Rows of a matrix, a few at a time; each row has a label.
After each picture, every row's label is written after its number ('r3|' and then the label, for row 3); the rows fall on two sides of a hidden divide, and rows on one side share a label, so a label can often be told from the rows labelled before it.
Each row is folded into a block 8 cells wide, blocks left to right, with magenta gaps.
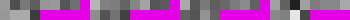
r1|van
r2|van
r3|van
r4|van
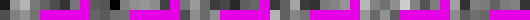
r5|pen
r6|van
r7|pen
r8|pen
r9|van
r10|van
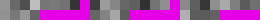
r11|van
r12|pen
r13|van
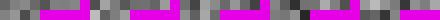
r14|pen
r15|pen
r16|van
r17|van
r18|pen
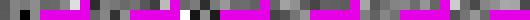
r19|pen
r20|pen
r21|van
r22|pen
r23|van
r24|van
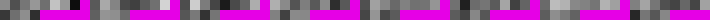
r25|van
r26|pen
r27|pen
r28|van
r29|pen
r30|van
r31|pen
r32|pen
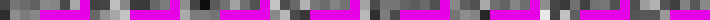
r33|pen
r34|pen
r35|van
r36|van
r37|van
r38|van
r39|van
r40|pen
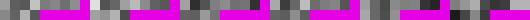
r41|van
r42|van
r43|van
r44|van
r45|van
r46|pen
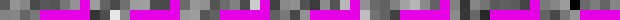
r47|pen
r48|van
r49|pen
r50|pen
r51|van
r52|van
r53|pen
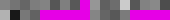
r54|van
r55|van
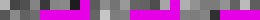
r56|van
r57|pen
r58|van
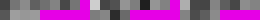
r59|pen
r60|van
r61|van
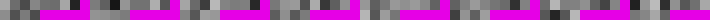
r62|van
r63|van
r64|van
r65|pen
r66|van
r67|pen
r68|pen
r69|pen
